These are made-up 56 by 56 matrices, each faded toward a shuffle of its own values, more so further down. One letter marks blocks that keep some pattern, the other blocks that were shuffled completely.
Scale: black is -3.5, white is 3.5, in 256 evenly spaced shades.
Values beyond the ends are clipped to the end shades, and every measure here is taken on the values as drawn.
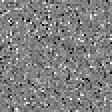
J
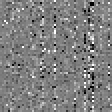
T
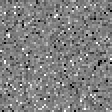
J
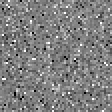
J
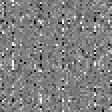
T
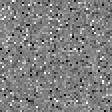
J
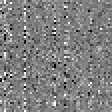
T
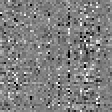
T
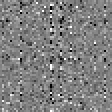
T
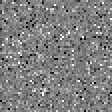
J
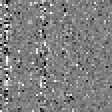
T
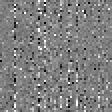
T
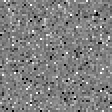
J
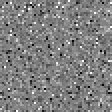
J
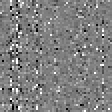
T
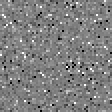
J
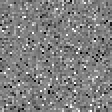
J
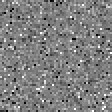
J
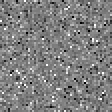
J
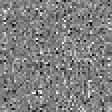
T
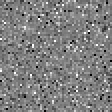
J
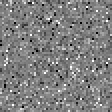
J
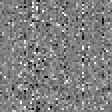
T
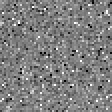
J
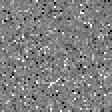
J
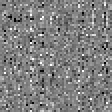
T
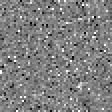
J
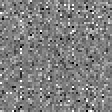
T
